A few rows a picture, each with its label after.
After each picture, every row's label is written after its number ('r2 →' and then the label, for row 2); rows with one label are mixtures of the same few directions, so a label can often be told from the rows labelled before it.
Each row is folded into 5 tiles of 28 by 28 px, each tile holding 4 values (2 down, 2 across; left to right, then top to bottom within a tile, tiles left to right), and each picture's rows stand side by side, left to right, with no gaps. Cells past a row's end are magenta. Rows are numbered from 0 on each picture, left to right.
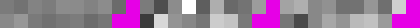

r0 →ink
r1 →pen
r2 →ink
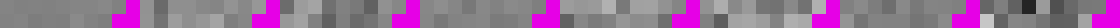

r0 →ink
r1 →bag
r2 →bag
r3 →pen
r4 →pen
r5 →ink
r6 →pen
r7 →pen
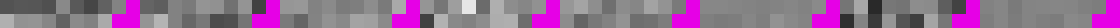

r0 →pen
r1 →ink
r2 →ink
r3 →pen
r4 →pen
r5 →ink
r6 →bag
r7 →bag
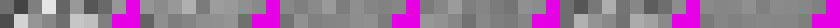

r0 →pen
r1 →pen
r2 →pen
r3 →bag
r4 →pen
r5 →pen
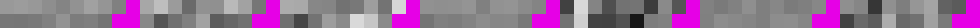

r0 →pen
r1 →pen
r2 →ink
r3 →pen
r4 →bag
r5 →pen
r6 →bag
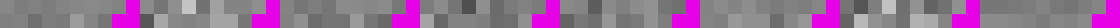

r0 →ink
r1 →pen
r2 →ink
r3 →pen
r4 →bag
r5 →ink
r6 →pen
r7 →pen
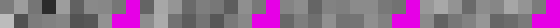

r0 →pen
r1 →bag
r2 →bag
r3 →pen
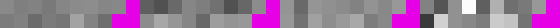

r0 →ink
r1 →pen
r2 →bag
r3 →pen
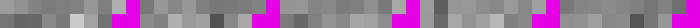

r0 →ink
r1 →ink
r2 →ink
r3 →bag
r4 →ink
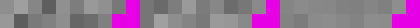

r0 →pen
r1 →pen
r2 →ink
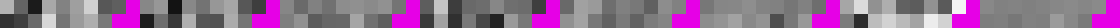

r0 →bag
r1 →bag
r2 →ink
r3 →bag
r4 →bag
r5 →ink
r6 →ink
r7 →ink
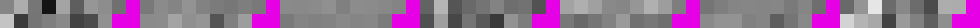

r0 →pen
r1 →ink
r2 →pen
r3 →bag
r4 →pen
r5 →ink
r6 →bag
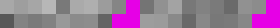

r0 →pen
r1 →bag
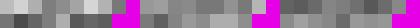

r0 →pen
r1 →ink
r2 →pen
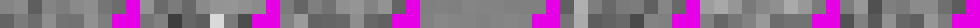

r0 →bag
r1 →ink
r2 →ink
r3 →pen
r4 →bag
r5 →pen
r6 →bag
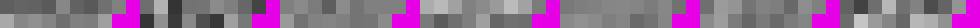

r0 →pen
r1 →bag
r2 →pen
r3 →pen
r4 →ink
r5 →bag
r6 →pen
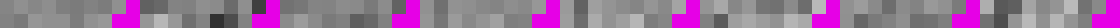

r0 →ink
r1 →ink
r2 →ink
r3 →bag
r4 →bag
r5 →ink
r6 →pen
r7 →bag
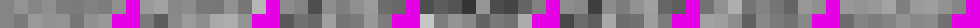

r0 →ink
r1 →ink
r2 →bag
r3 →pen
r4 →bag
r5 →bag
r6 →pen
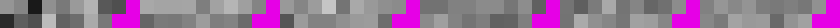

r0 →bag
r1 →pen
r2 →pen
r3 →ink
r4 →pen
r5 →ink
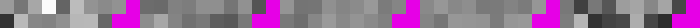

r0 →pen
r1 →ink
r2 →bag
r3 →ink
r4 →ink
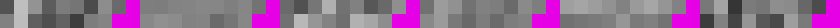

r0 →bag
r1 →ink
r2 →pen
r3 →bag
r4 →pen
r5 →bag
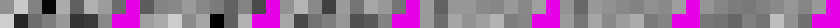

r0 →pen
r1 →ink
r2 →pen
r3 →bag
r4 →bag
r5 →ink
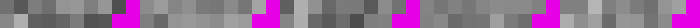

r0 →ink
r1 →ink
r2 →bag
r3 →ink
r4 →bag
